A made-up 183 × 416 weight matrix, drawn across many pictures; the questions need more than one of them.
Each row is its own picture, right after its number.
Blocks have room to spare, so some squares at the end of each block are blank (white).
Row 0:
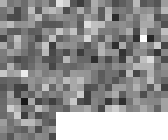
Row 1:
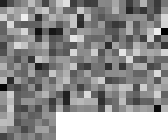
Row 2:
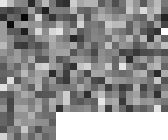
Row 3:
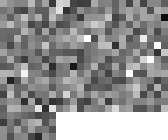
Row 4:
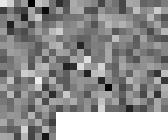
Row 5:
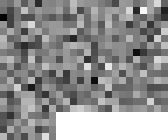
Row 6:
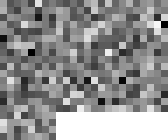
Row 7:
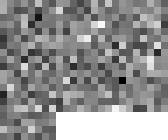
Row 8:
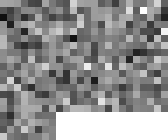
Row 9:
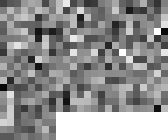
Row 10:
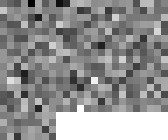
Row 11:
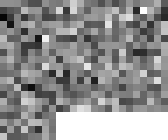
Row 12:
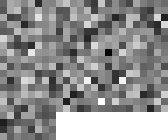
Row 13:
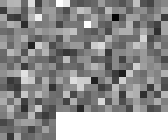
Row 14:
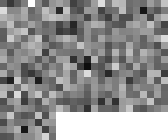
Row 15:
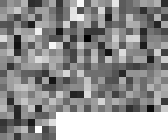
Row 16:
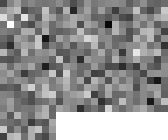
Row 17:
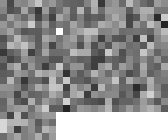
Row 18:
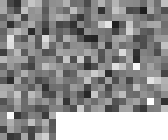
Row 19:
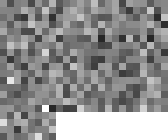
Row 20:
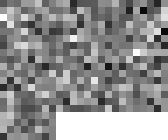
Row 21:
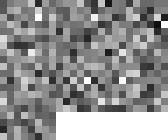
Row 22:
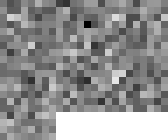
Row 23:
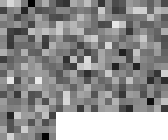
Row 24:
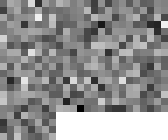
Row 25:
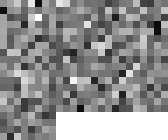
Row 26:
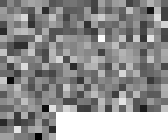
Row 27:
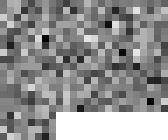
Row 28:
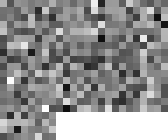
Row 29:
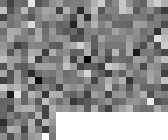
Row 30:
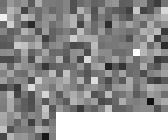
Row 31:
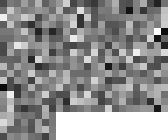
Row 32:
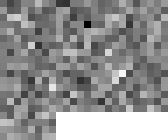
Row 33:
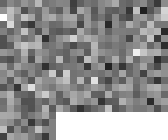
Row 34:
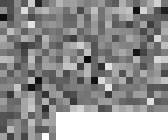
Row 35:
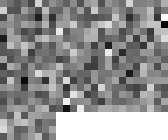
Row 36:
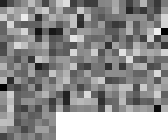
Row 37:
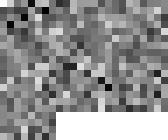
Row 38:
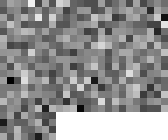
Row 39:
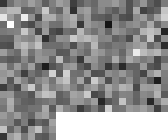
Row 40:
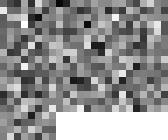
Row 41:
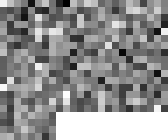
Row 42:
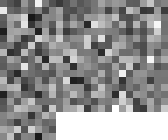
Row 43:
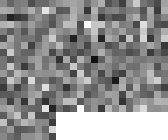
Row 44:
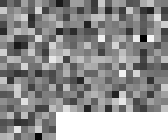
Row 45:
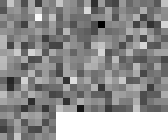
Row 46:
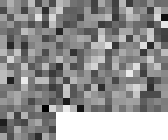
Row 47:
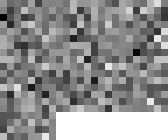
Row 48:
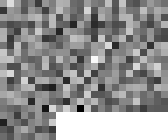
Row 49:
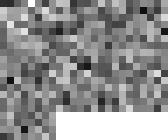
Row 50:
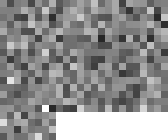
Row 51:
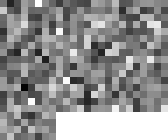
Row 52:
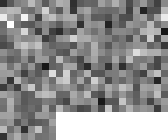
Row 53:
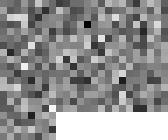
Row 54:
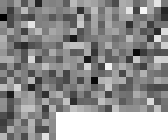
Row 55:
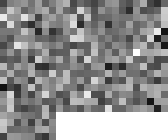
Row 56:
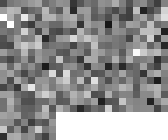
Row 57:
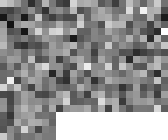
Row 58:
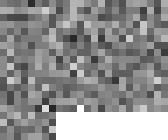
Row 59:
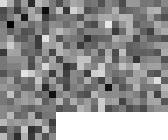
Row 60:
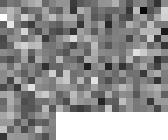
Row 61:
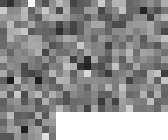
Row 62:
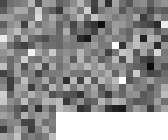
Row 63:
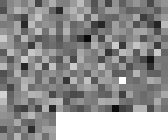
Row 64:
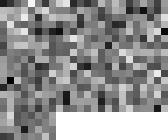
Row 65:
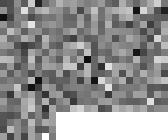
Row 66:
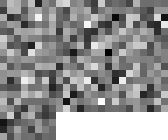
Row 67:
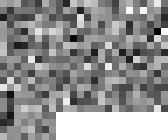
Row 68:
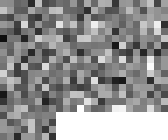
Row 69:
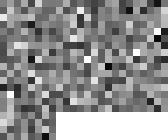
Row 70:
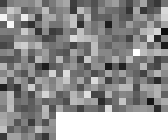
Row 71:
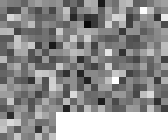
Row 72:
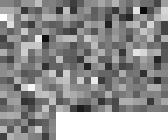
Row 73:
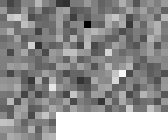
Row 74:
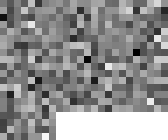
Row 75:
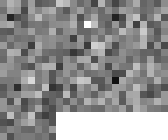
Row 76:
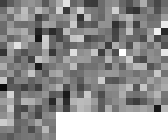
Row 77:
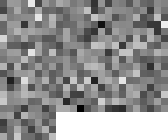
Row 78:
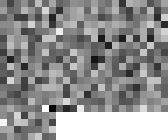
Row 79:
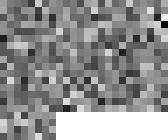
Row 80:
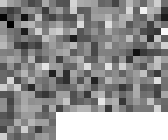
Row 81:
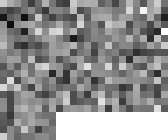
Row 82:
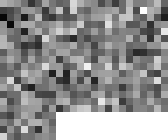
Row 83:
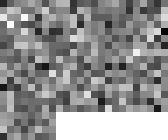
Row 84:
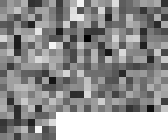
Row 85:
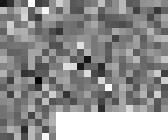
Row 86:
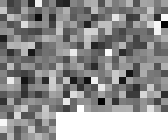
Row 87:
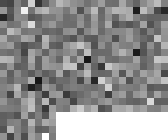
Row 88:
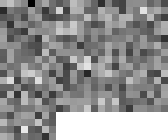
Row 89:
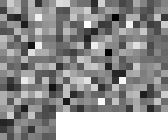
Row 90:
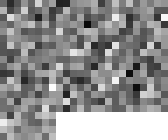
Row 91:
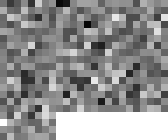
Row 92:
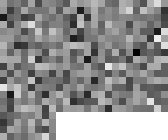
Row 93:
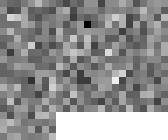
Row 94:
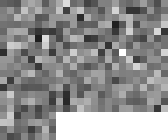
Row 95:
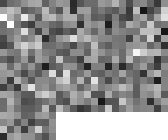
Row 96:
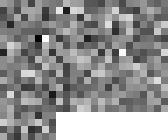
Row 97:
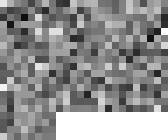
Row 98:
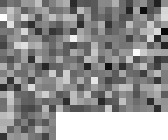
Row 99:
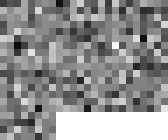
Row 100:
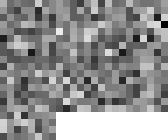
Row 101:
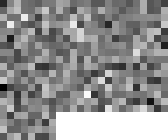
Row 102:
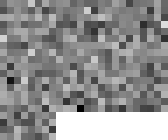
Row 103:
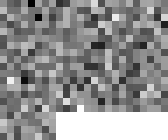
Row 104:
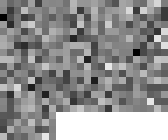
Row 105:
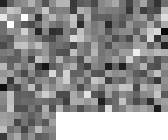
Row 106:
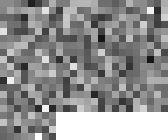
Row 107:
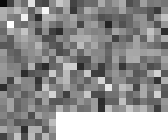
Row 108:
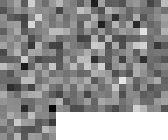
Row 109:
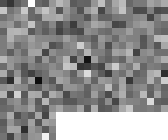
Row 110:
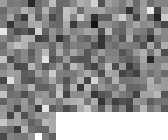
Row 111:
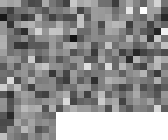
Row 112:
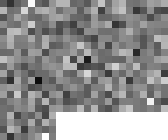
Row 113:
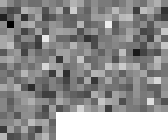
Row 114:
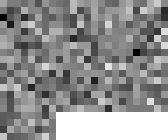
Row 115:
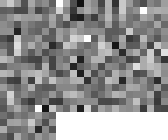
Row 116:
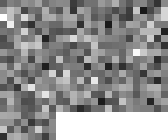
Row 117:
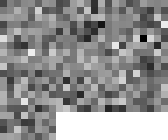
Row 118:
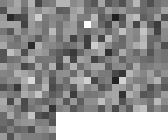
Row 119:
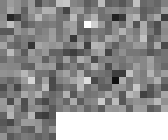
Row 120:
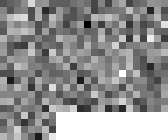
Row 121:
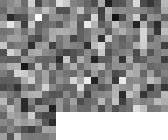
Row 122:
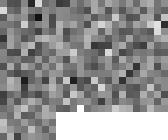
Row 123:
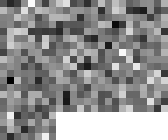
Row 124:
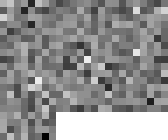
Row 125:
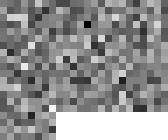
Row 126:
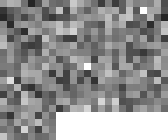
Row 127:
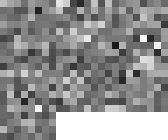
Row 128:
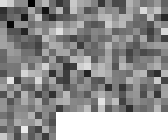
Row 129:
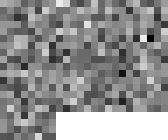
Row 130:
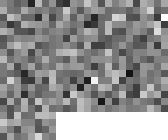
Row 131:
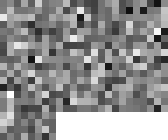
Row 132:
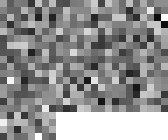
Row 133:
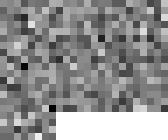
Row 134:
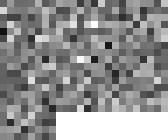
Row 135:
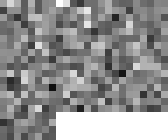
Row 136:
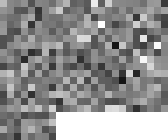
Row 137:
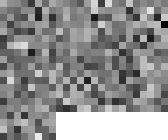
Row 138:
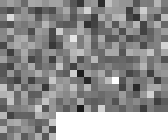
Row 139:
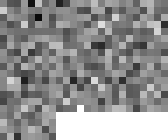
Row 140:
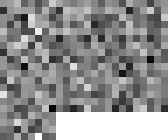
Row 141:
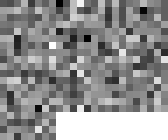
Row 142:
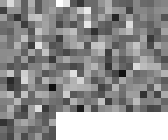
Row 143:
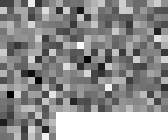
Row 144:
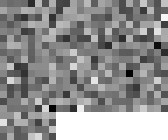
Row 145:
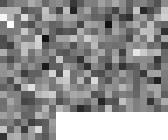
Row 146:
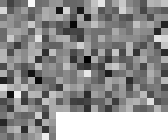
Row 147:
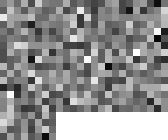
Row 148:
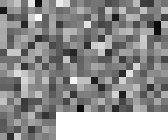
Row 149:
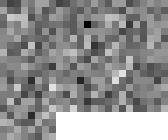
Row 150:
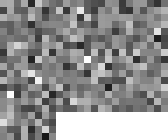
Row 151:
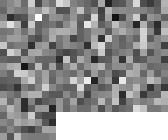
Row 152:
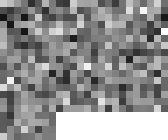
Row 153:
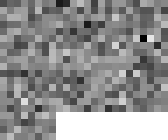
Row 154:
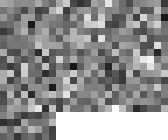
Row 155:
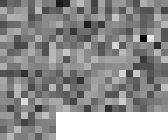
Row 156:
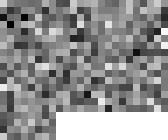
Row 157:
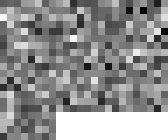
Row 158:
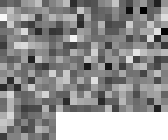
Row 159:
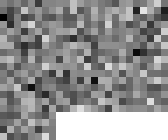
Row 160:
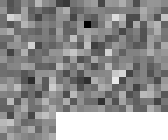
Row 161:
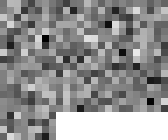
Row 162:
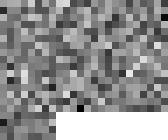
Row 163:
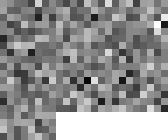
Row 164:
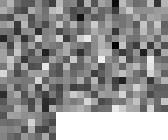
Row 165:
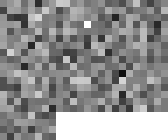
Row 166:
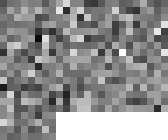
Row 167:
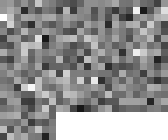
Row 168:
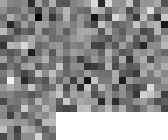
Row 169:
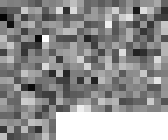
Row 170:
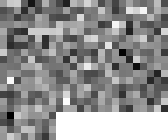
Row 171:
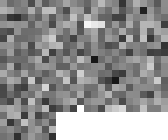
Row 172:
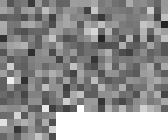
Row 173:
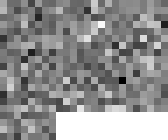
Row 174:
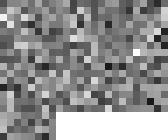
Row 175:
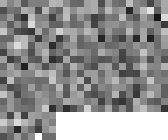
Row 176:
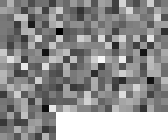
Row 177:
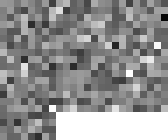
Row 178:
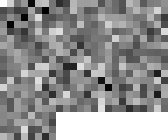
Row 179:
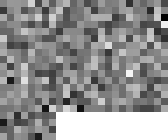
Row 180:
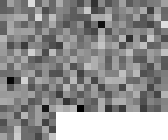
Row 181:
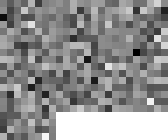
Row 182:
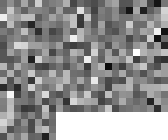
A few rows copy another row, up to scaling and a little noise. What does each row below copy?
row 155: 153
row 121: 151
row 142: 135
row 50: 19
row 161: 27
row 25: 148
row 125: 53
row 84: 15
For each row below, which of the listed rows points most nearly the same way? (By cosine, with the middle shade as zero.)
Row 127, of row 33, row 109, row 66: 33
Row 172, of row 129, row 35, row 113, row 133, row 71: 35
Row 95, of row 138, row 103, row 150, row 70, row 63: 70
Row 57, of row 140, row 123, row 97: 97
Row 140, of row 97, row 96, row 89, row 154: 89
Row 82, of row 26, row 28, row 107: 28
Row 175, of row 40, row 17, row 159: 17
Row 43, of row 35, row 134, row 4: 134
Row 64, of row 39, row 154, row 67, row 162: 39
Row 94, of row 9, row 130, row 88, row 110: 9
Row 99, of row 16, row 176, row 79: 176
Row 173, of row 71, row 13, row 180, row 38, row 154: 154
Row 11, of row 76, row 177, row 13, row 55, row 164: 76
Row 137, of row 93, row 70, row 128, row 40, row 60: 93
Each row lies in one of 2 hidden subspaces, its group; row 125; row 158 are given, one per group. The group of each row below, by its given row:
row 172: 125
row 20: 158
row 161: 158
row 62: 125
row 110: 125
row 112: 158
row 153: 125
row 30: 158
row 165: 125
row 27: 158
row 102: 125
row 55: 158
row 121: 125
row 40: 125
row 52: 158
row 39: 158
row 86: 125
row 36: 158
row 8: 158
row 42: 125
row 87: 158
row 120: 125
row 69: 158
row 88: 158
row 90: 125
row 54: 158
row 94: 158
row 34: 158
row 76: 158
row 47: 158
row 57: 158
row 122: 125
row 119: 125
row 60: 158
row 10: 125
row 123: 158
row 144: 125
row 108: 125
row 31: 158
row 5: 158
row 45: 125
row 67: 158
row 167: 158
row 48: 125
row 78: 125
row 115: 125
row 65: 158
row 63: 125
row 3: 125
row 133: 125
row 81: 158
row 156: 158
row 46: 125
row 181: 158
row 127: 125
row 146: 158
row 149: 125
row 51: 125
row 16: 158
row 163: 125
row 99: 125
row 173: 125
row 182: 158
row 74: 158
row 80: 158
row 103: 125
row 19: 125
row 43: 125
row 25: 125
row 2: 158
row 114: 158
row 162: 125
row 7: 125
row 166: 158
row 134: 125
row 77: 125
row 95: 158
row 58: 125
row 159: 158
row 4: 158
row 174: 158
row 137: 125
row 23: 158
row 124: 158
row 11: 158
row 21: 125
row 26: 125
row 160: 125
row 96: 158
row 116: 158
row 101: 158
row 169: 158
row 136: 125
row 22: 125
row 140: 125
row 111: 158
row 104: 158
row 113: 158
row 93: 125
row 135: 125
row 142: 125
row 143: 158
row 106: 125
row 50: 125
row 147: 158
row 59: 158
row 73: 125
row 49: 158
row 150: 158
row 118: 125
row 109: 158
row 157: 158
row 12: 125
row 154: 125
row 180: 125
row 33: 158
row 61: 158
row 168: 125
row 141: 125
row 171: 125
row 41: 158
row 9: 158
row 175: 125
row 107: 158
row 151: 125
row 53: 125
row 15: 125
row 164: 125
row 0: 125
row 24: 125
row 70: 158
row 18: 158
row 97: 158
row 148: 125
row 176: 125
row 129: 125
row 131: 158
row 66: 125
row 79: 125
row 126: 158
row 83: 158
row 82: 158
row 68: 125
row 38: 125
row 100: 125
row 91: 125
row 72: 158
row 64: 158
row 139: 125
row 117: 125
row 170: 158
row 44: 125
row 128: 158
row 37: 158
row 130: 125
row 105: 158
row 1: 158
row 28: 125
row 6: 125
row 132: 125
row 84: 125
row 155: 125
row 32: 125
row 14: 158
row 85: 158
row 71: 125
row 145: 158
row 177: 125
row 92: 158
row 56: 158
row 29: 158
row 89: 125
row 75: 125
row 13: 125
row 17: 125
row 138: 125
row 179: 125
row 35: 125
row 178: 158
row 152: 158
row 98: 158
